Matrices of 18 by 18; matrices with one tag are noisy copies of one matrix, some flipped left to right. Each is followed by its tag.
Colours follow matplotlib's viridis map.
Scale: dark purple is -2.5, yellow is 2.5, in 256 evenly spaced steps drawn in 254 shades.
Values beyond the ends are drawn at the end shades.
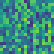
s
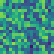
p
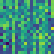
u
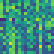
u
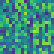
s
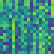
u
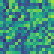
p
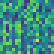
s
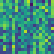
u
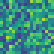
p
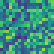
p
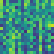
u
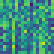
u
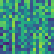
u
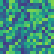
p
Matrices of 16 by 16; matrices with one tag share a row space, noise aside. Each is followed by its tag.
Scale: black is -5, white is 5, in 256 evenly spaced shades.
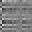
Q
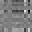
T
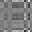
T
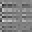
Q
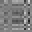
T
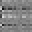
Q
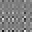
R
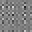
R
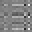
T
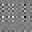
R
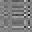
T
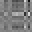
T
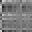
Q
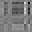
T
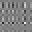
R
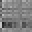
Q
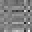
T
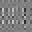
R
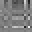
T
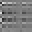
Q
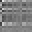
Q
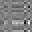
T
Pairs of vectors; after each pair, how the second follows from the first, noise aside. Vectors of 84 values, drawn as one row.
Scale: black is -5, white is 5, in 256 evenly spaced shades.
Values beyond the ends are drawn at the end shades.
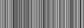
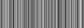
sign-scrambled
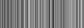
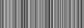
sign-scrambled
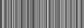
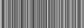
sign-scrambled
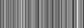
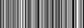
scaled up
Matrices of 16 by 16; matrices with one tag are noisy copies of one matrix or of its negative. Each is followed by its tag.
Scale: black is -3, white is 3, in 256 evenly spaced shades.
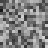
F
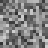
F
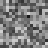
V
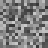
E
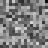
V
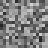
E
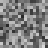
F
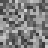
F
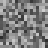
F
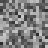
F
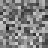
E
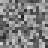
F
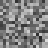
E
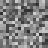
E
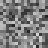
E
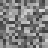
E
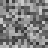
V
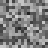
V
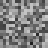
E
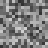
V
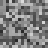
V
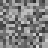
E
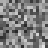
F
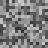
V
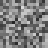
E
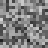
V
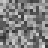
F
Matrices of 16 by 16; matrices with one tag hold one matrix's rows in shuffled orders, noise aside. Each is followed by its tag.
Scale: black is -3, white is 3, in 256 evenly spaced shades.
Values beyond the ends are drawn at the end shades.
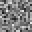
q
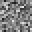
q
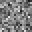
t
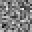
q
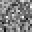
q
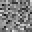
q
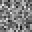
t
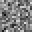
q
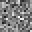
q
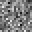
t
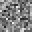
q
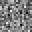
t
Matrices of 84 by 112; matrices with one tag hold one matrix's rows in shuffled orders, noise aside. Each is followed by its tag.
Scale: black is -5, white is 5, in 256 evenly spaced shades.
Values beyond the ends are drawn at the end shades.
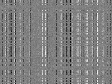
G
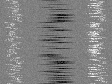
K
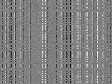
G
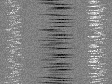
K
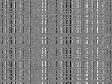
G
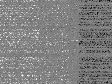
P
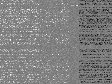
P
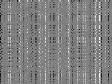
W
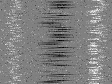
K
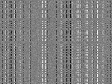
G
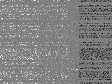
P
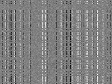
G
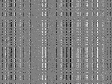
G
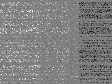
P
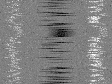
K
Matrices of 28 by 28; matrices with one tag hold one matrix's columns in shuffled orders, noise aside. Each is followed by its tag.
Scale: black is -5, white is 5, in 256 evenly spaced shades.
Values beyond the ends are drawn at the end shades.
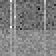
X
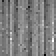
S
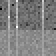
X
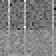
X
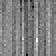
S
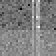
X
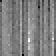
S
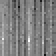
S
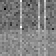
X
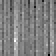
S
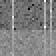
X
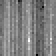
S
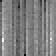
S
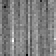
S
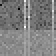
X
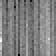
S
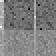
X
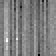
S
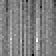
S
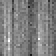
S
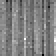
S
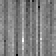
S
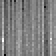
S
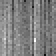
S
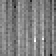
S
